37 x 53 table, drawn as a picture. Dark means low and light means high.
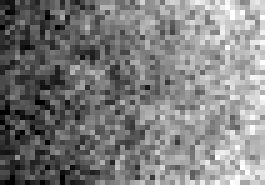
Stripes: none. Odd rows or columns: none. Ninth with the lowest average: bottom left. Slope: up to the right. Ninth with the highest average: top right.
